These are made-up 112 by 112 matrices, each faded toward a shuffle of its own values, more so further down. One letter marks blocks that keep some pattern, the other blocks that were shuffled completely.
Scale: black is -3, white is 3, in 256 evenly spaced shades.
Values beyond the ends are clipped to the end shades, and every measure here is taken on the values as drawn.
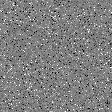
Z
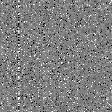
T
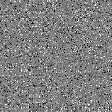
T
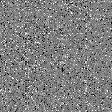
T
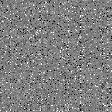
T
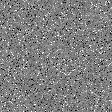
Z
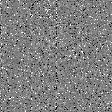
T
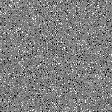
T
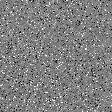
Z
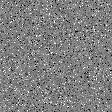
Z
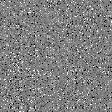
T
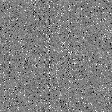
T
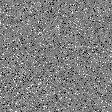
Z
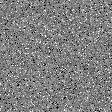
Z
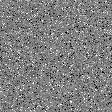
Z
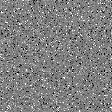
T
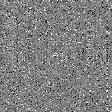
T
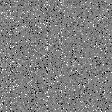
T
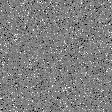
Z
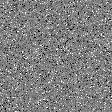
Z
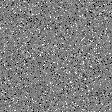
Z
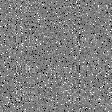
T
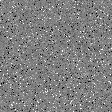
Z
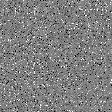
T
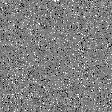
T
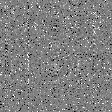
T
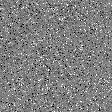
Z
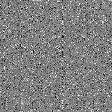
T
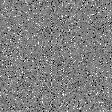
T
